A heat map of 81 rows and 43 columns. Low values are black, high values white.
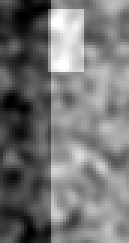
A vertical seam about 40% of the way across splits the table, and the right part is higher. The top middle is the ninth with the highest average. An odd patch, higher than its surroundings, sits in the top middle. Values change most from cell to cell in the top middle.
